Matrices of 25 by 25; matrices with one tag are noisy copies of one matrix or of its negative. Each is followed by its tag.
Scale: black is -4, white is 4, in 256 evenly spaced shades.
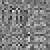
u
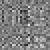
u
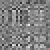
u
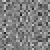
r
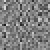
r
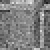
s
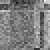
s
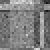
s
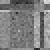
s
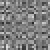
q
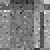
s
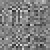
u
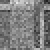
s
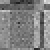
s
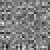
q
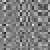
r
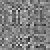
u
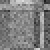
s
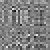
u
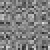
q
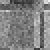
s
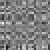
q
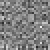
q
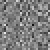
r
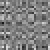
q
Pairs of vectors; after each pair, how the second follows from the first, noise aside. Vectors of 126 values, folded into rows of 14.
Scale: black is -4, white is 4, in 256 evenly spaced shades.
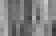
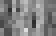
wrapped around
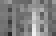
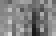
negated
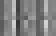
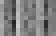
negated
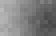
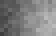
negated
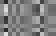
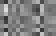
copied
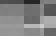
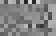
sign-scrambled
